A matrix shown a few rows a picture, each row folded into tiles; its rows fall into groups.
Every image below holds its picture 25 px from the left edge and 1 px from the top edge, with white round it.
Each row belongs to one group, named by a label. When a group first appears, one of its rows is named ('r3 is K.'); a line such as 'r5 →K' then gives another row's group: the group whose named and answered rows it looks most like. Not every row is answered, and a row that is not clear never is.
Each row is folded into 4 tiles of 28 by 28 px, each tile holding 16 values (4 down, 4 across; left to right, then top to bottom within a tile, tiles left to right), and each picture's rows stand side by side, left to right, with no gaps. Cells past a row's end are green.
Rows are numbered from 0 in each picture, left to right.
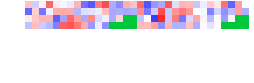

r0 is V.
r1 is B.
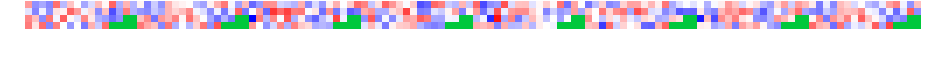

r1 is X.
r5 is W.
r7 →X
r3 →V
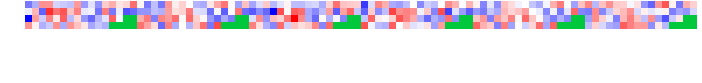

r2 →X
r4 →X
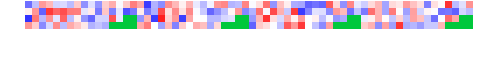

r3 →W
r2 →V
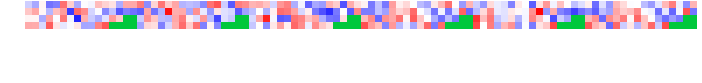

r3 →X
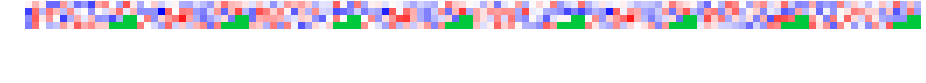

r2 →W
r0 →V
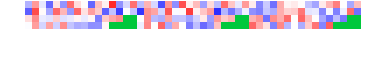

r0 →W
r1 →W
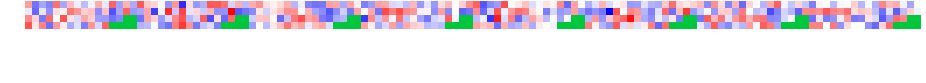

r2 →V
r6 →V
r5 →X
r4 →B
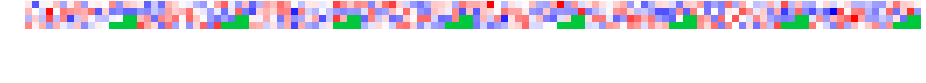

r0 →B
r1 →X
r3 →V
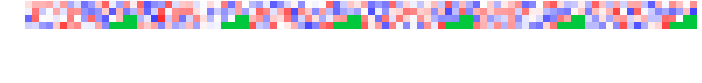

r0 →V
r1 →B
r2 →W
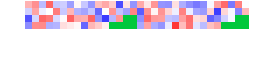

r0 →V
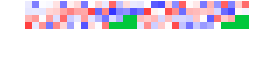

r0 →B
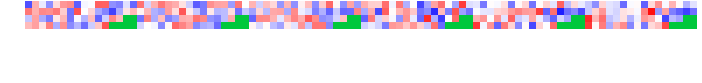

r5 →B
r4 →B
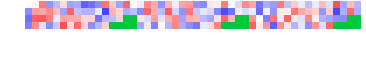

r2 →B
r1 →W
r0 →V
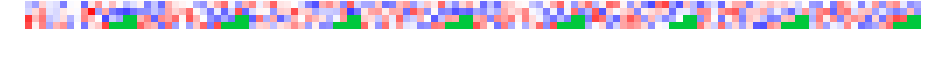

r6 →W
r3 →W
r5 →V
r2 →V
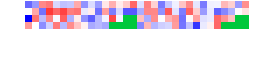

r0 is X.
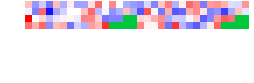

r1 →W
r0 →B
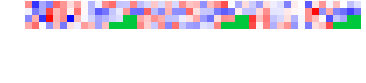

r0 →X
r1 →W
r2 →B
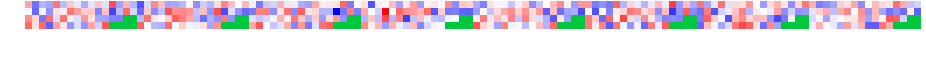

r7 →W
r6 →V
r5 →B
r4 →X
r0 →B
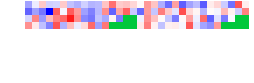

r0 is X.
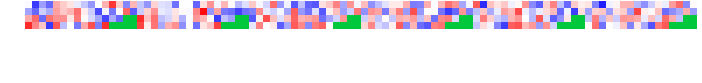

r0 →X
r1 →B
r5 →W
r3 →W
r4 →V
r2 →V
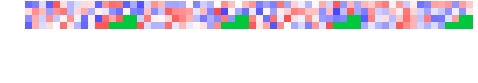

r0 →W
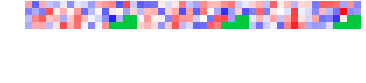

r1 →W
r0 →V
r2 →V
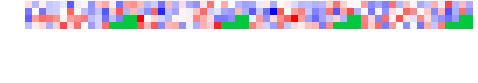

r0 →V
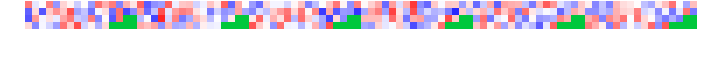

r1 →B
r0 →V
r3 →W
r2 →X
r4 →W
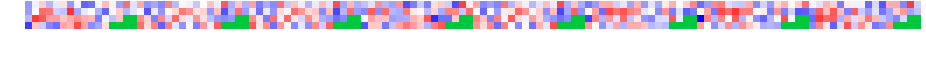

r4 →B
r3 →V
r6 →X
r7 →V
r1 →B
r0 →V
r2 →B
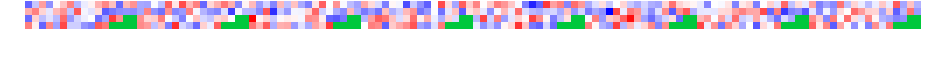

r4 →V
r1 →W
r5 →X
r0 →W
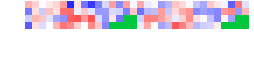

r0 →V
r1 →V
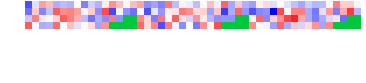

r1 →B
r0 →X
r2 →X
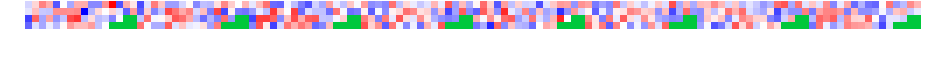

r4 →W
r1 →X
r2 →V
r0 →V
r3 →B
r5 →B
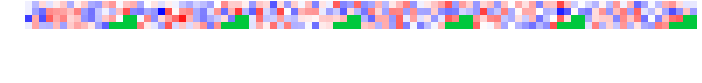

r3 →W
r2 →W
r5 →W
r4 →W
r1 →X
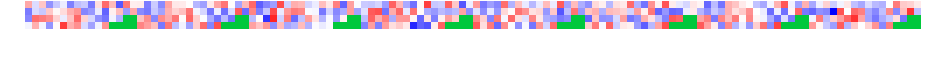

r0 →V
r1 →X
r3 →W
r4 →B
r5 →W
